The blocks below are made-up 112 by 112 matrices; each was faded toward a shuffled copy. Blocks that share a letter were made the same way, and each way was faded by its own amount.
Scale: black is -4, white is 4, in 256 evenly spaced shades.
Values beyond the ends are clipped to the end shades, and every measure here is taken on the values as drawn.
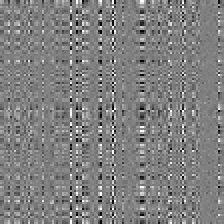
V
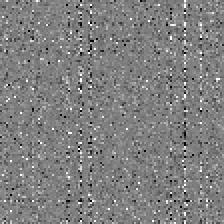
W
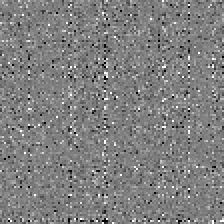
W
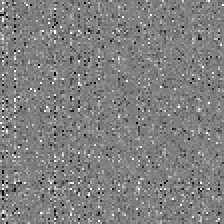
W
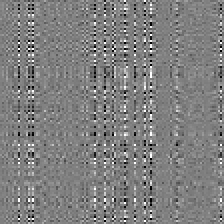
V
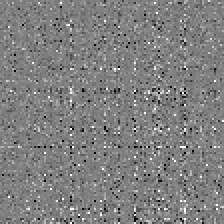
W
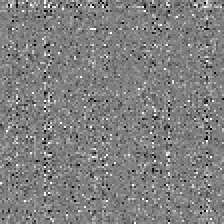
W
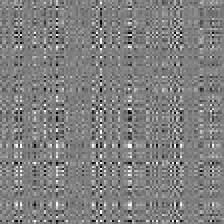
V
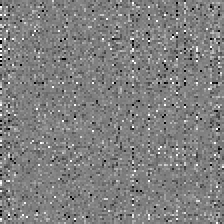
W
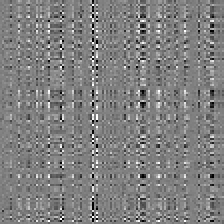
V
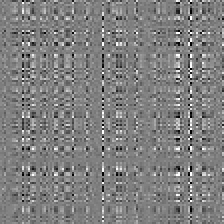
V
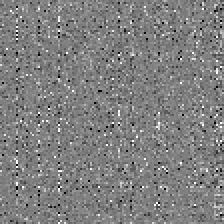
W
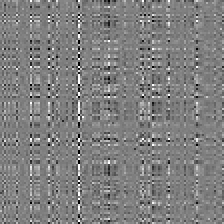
V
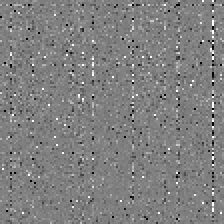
W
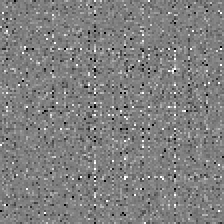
W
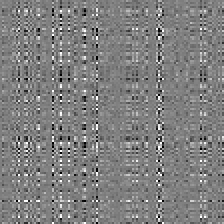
V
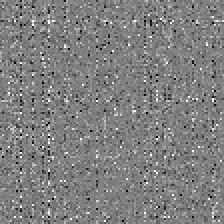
W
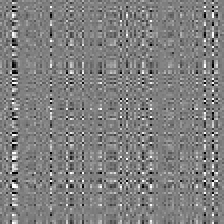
V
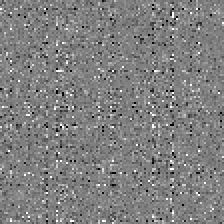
W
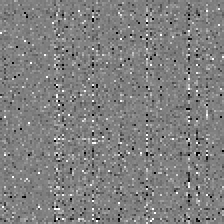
W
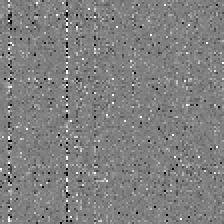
W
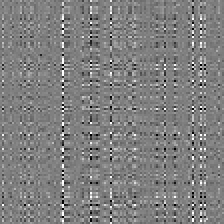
V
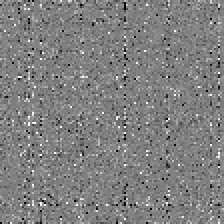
W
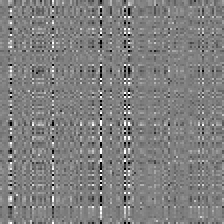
V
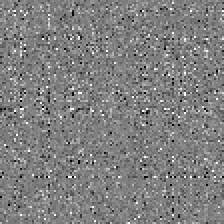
W
